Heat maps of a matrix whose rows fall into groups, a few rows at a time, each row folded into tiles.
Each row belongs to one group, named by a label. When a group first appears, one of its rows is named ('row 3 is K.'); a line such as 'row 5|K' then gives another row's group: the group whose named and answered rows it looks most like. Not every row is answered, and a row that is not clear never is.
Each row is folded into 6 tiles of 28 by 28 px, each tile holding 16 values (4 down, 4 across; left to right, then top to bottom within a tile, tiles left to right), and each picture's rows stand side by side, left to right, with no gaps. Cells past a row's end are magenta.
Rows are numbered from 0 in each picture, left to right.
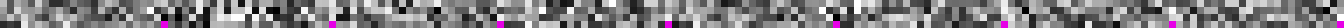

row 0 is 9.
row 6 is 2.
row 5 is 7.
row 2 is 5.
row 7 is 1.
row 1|7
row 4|9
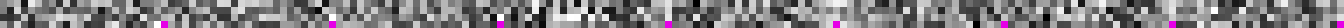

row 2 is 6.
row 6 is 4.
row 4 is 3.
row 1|1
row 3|7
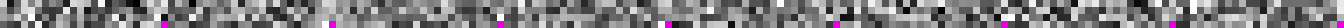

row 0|9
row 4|9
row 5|5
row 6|1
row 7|7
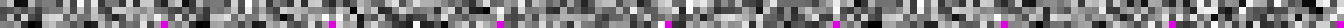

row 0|3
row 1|3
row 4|7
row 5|3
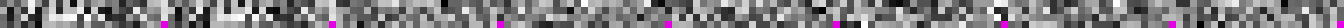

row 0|7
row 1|7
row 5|9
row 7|1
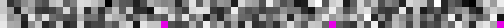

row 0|2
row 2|9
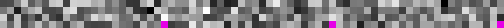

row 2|1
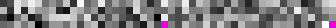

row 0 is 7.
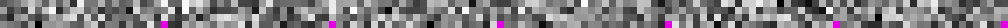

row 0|7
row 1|7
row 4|1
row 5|4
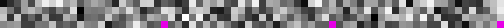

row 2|4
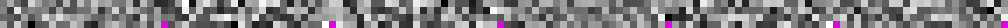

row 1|4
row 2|2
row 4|5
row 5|1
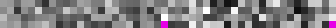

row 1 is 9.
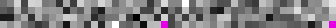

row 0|5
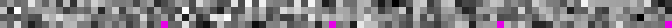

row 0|5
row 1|3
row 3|5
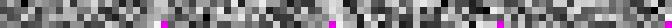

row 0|4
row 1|4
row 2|2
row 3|1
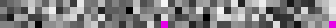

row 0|7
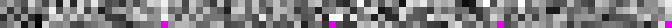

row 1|6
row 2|1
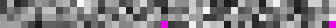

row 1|9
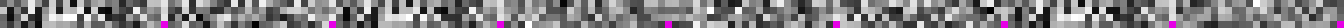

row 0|7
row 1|3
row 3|6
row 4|9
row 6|7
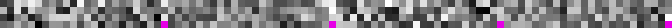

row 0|7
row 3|6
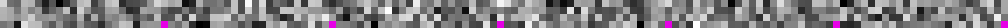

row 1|3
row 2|7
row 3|9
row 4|6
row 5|1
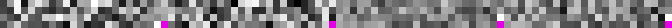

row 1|1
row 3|6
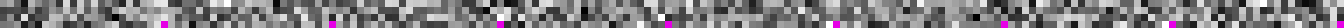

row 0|3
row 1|1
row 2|1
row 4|5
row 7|1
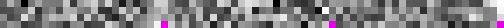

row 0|4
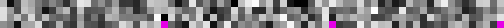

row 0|2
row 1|1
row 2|9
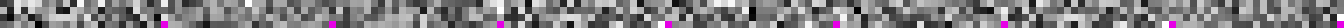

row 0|7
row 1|4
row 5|2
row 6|5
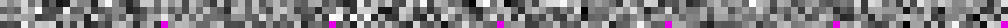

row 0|9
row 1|6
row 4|4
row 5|5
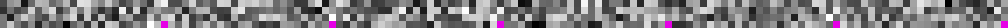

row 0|4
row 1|1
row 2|3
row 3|3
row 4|9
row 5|1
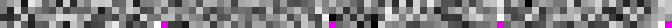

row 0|5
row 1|1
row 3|4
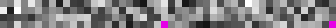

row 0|5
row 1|4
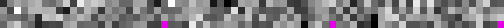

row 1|9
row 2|3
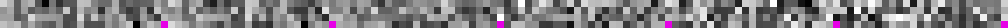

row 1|2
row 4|9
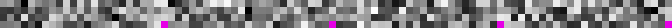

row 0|3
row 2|9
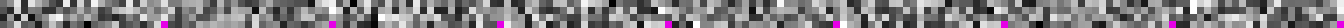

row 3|2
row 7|7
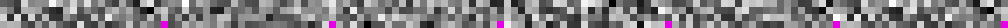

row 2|5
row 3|2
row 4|1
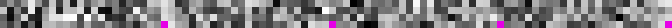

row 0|7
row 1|2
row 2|3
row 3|3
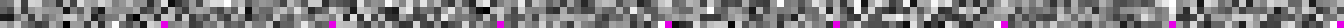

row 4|9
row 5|4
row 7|5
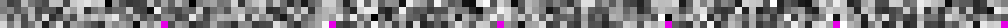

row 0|1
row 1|4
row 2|9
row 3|2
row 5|2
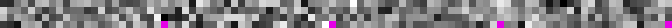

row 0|1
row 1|5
